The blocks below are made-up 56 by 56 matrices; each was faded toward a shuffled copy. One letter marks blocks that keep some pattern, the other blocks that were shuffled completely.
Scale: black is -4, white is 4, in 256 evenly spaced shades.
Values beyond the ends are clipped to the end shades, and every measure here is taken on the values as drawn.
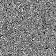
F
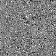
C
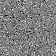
F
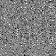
C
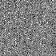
C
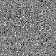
C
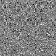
C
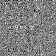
C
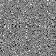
C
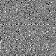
C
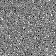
F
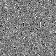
F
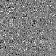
C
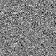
C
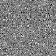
C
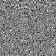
C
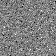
F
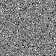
F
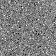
F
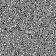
F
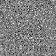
C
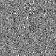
C
